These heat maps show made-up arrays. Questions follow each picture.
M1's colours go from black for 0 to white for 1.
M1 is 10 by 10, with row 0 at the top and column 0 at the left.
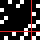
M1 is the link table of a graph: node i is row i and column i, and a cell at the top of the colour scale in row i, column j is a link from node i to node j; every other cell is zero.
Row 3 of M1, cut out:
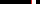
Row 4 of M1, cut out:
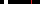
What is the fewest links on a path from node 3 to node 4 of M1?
4
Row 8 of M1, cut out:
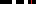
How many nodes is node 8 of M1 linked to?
3
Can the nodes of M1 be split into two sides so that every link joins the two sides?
yes
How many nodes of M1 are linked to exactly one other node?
4
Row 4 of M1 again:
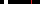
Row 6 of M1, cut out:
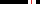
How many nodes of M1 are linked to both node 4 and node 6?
0
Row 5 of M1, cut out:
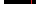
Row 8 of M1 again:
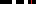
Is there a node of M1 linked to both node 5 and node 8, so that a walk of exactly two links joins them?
yes
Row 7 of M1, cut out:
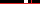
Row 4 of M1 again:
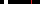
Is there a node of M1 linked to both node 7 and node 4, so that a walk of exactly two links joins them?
no
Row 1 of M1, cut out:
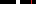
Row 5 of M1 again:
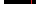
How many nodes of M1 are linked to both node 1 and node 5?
1
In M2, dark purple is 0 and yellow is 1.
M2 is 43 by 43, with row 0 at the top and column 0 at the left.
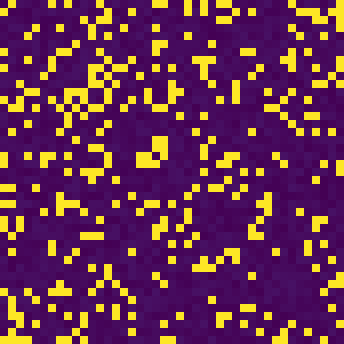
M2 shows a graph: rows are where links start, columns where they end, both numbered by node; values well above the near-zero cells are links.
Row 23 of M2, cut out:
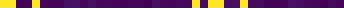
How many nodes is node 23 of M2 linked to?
7
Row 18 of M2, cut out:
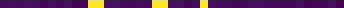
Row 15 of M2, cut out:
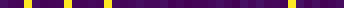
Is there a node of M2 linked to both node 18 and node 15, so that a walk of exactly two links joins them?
no
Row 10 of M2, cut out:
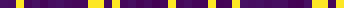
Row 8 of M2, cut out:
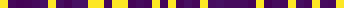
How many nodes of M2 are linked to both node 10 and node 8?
6
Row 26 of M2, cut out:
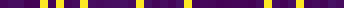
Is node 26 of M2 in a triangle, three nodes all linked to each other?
no
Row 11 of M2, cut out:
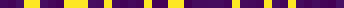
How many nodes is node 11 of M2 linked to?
12
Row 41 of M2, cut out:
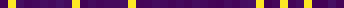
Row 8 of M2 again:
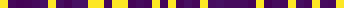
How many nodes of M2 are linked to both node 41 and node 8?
1
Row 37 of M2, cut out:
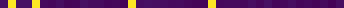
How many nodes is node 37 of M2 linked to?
4
